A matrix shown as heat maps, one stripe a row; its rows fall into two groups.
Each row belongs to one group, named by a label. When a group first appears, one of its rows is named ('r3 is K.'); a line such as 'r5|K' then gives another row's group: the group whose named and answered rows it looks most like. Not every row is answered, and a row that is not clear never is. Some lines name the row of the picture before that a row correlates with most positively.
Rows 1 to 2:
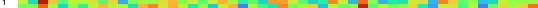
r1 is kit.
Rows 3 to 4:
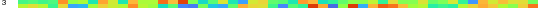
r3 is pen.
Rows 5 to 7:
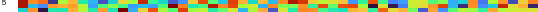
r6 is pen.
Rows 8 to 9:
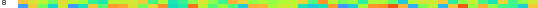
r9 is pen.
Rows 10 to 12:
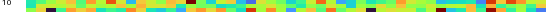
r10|pen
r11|pen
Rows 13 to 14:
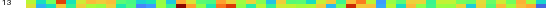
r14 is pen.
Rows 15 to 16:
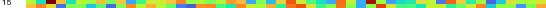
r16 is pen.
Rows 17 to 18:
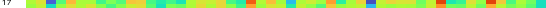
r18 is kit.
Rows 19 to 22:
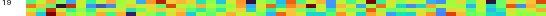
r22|kit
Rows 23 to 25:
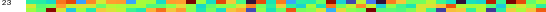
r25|kit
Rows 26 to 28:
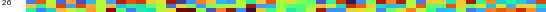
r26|pen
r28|pen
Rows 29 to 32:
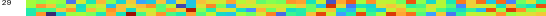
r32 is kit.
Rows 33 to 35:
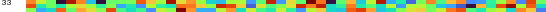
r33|pen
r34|pen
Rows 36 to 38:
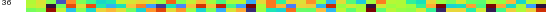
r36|pen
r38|kit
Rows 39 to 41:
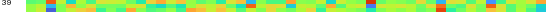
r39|kit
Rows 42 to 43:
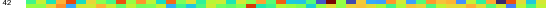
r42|pen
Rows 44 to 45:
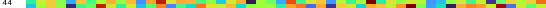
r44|kit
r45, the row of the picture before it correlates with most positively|43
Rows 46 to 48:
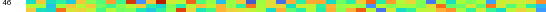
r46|kit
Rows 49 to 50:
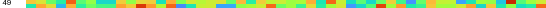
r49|pen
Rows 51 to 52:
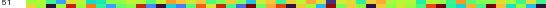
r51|pen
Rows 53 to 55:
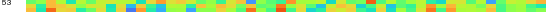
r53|kit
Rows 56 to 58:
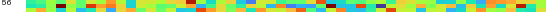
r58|pen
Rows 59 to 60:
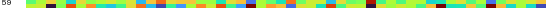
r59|kit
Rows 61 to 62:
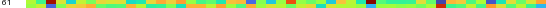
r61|kit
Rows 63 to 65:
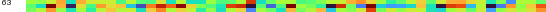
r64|kit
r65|kit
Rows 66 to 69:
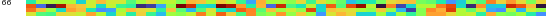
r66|pen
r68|pen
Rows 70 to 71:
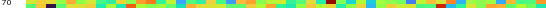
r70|pen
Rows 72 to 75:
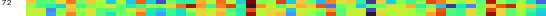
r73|pen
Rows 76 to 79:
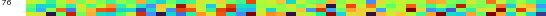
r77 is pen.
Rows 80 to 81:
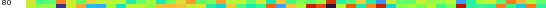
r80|pen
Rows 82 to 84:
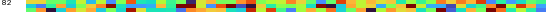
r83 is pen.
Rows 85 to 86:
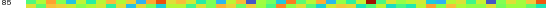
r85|kit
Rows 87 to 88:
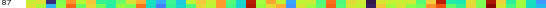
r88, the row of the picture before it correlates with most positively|86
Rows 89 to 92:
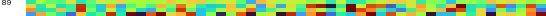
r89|pen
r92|kit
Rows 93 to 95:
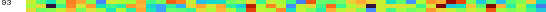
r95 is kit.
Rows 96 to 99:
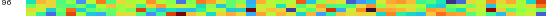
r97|kit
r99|pen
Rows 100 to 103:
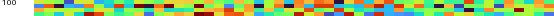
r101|kit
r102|pen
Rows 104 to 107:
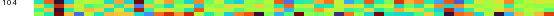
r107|kit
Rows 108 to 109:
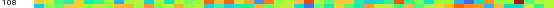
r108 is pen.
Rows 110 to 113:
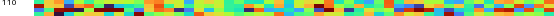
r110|pen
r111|pen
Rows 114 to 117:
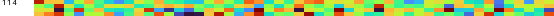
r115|kit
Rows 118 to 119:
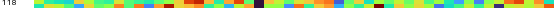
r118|pen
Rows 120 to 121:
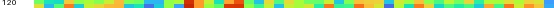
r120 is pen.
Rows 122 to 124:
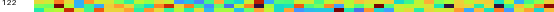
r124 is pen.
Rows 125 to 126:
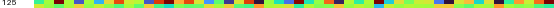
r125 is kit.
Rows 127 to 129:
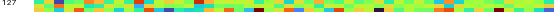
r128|kit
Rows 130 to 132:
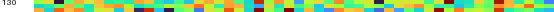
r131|pen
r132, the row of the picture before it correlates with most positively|129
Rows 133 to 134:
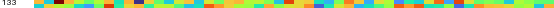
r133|kit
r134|pen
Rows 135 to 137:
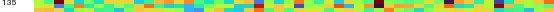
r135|kit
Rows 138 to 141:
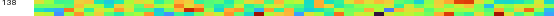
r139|pen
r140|pen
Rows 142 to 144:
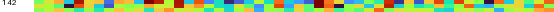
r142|pen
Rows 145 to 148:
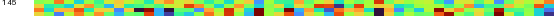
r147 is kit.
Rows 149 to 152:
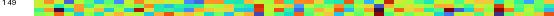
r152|kit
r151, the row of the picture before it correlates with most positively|148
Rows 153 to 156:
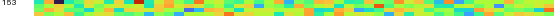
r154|kit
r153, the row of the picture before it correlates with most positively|151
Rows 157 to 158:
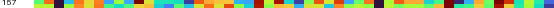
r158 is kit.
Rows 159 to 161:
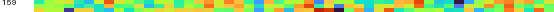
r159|pen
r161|pen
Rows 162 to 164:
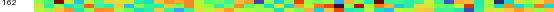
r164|pen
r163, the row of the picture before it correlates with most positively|161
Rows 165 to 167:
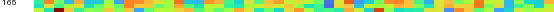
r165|pen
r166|pen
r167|kit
